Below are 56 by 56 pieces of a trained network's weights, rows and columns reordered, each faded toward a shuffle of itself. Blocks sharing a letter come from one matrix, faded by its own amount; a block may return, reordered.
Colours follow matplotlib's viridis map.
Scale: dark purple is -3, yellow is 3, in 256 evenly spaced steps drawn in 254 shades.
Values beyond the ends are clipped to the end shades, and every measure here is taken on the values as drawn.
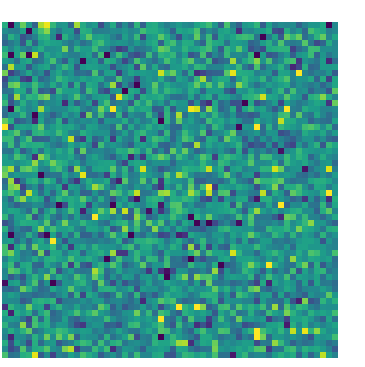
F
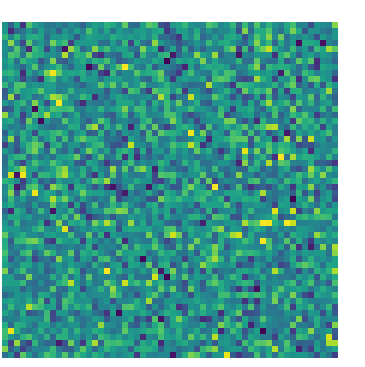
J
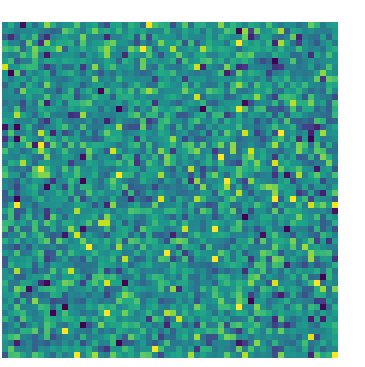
F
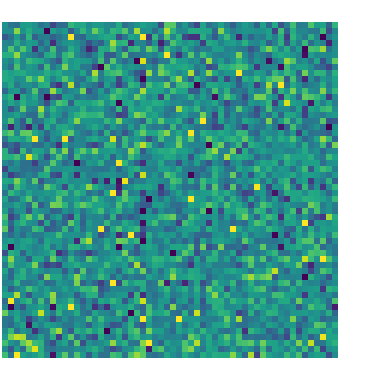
F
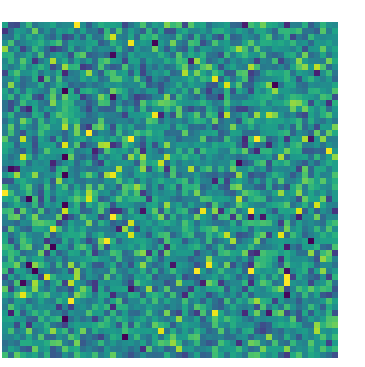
J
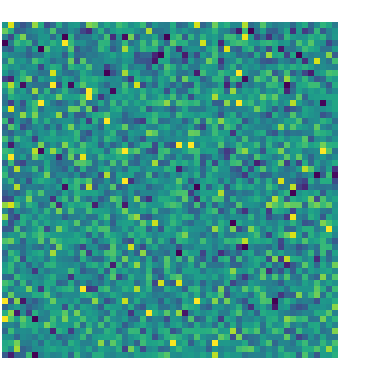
F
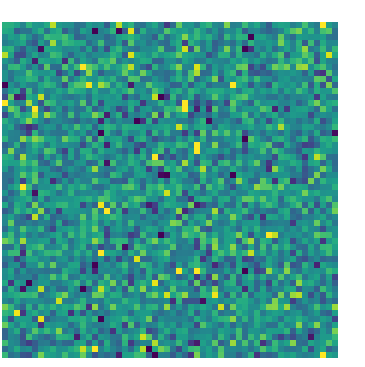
F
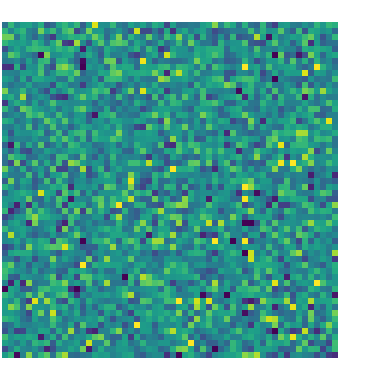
J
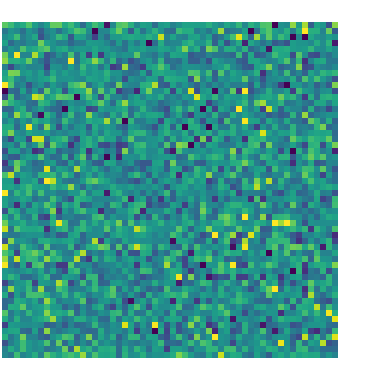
F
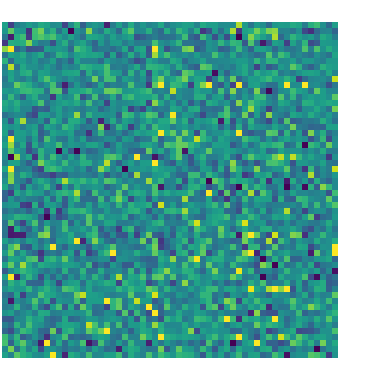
F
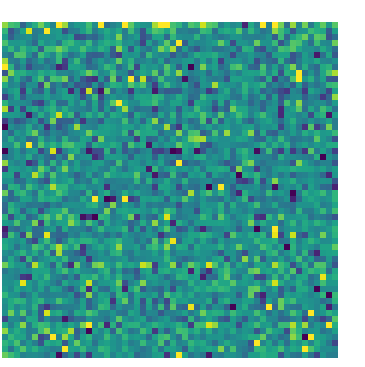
F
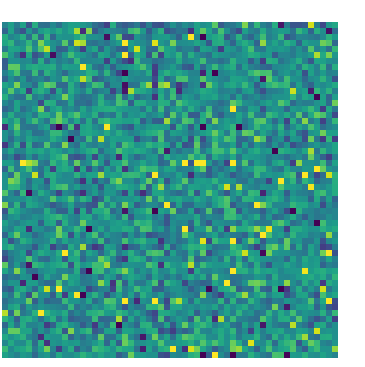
F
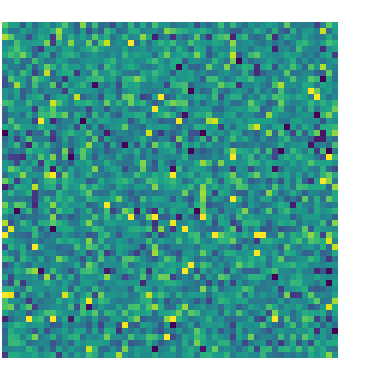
F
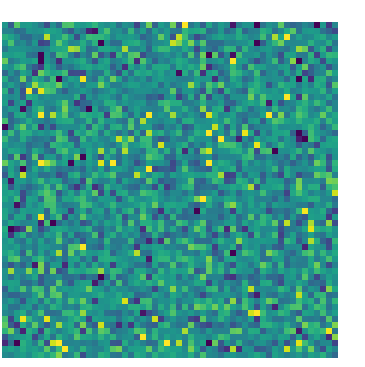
F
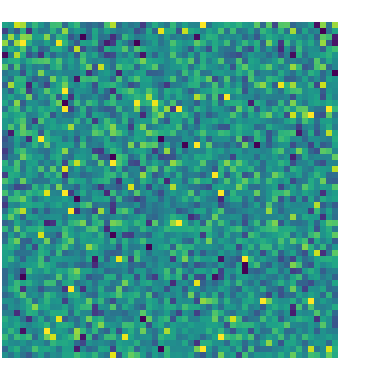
F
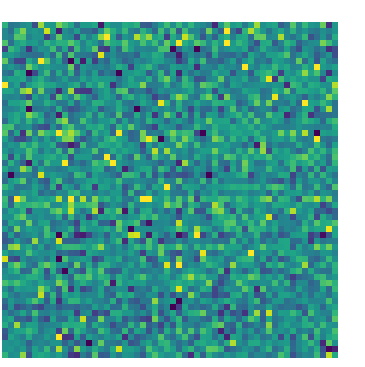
F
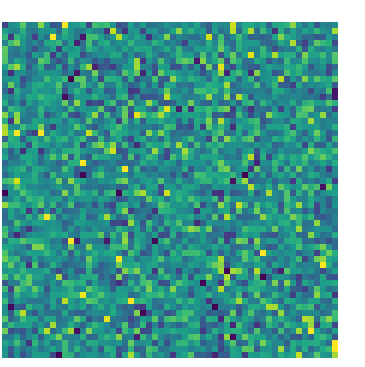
J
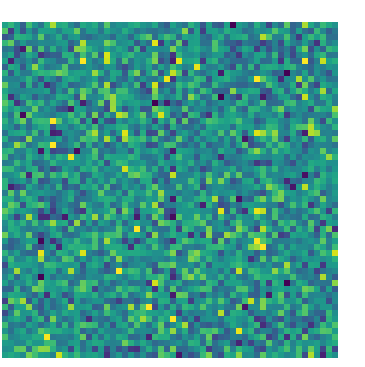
J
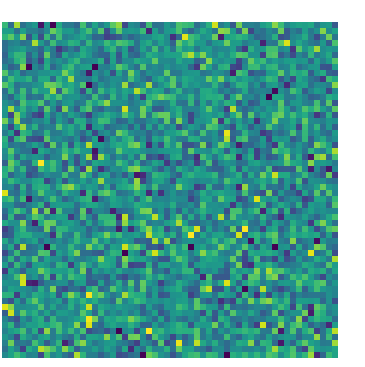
J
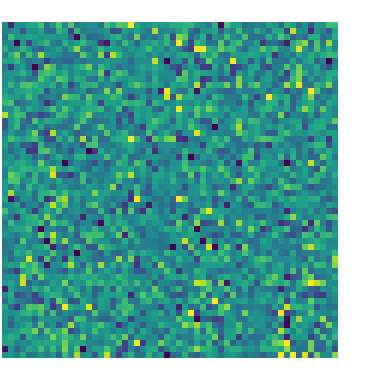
F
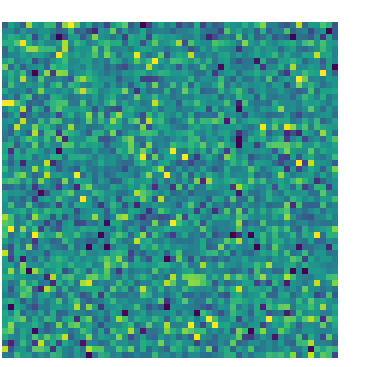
F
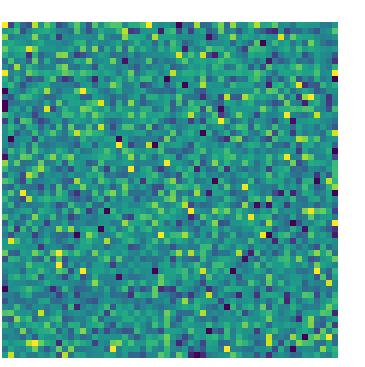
F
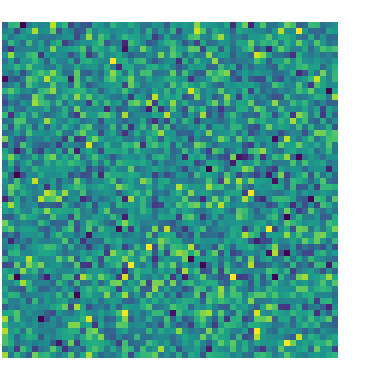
J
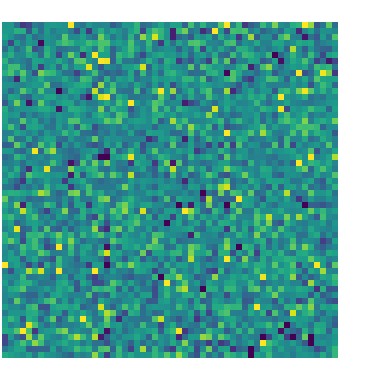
F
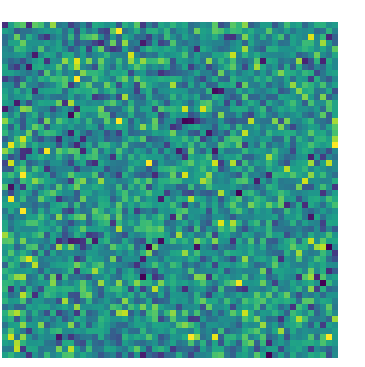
J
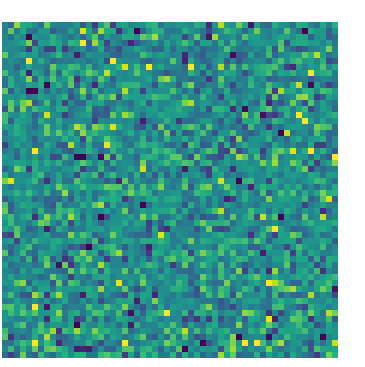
F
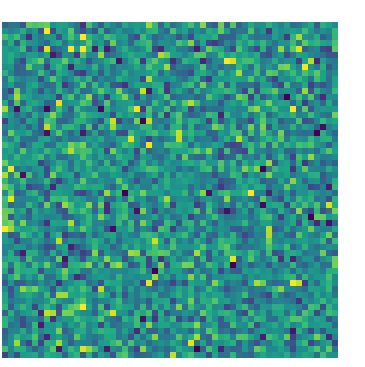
J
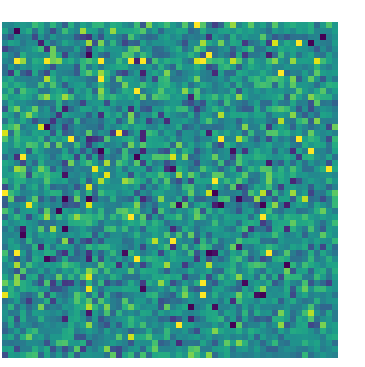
F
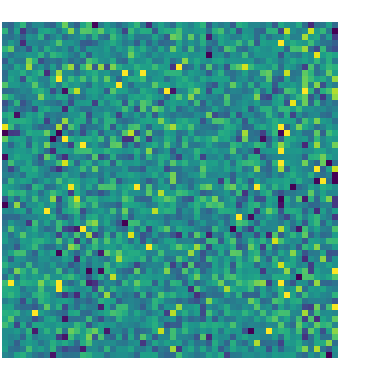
F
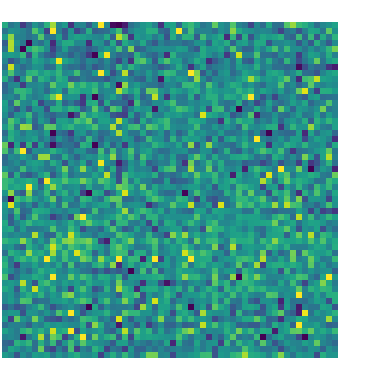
F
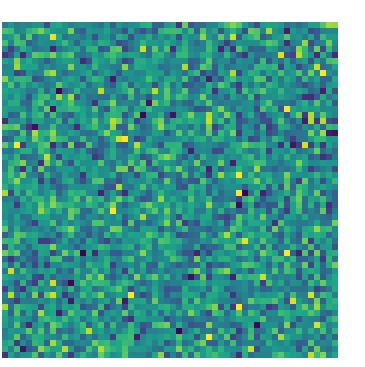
J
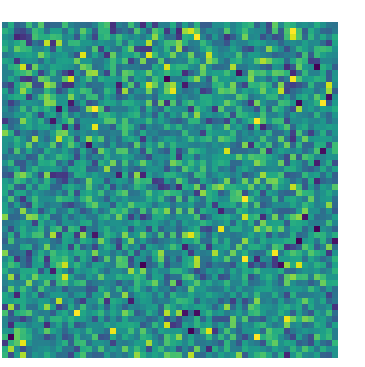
J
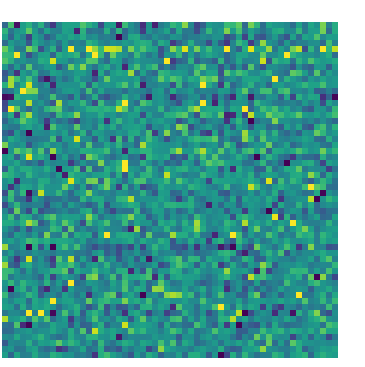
F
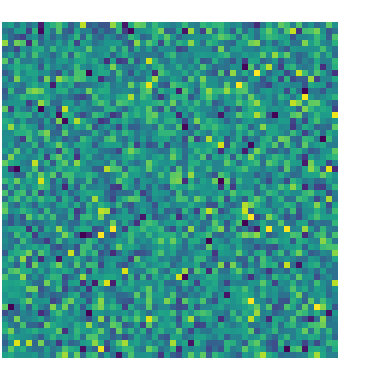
J
